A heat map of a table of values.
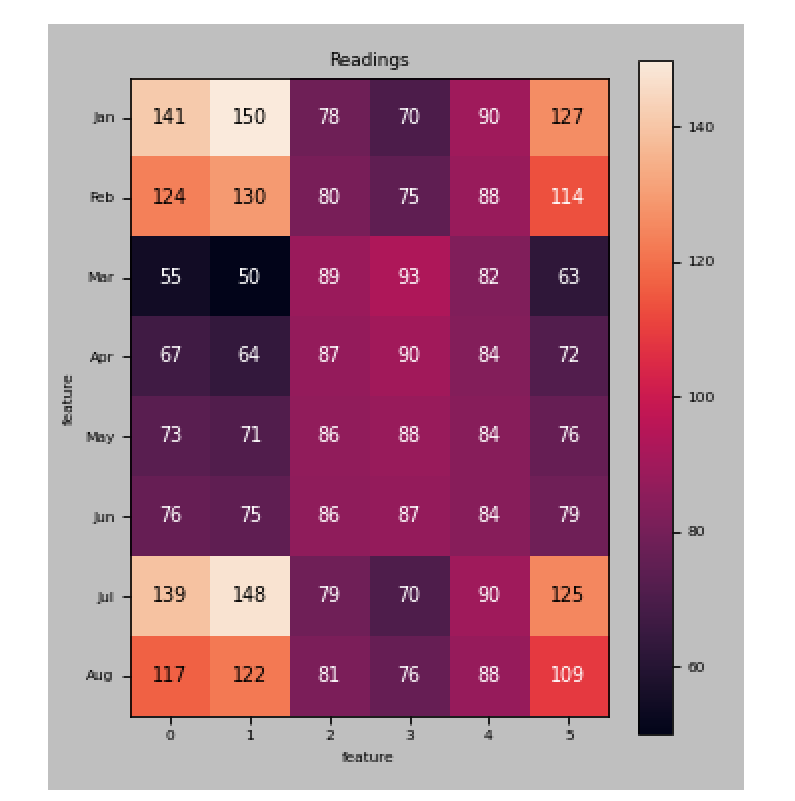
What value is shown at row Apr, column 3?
90
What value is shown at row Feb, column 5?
114
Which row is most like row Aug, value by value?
Feb
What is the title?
Readings
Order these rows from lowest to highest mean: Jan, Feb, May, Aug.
May, Aug, Feb, Jan
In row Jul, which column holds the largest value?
1
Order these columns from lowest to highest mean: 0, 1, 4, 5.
4, 5, 0, 1
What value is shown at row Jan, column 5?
127
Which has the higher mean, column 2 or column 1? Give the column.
1
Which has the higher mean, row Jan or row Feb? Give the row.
Jan
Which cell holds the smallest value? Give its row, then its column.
Mar, 1
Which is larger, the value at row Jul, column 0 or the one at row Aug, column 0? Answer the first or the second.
the first
